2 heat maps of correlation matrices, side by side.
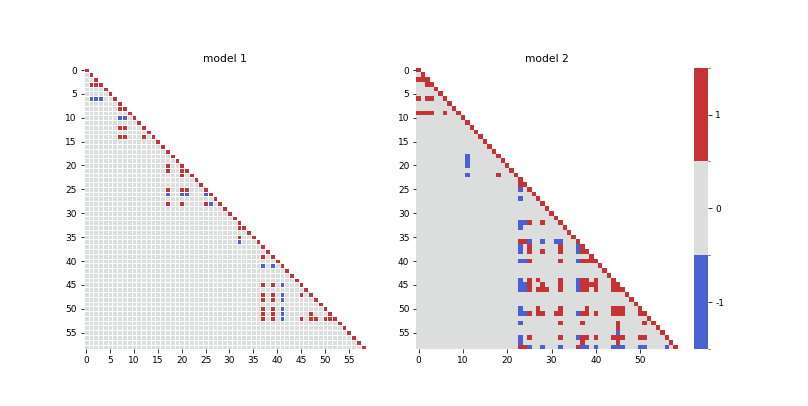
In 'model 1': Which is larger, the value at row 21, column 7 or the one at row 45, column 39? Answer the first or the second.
the second
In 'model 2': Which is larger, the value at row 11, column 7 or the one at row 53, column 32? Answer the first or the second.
the second
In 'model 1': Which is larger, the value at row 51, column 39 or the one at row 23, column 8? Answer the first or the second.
the first
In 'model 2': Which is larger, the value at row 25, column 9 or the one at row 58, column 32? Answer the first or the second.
the first
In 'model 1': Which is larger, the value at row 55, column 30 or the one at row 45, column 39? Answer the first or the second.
the second
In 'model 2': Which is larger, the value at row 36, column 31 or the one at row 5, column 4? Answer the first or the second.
the second
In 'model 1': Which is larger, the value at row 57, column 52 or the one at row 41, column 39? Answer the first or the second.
the first
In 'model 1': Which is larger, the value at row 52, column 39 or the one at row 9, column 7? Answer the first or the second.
the first
